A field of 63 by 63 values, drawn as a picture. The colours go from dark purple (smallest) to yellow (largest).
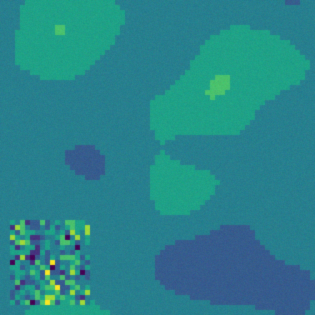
Values change most from cell to cell in the bottom left. Neither half mirrors the other. In the bottom left lies a patch that is rougher than the rest. The ninth with the lowest average is the bottom right.
